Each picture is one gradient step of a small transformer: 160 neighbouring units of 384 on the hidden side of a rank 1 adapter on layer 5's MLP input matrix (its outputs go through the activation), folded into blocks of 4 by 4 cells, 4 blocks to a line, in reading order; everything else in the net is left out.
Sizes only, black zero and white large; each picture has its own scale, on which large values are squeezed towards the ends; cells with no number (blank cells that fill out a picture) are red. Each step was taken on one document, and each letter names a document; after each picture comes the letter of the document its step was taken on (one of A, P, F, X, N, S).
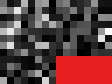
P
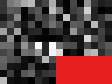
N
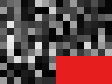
N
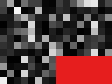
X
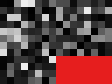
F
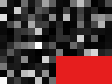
X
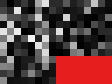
P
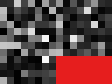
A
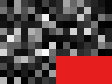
N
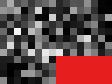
N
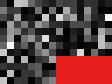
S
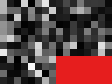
P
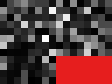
A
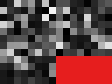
F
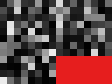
A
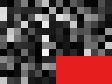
S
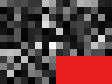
N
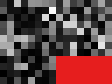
F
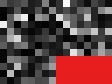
F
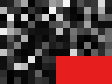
F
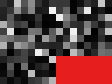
F
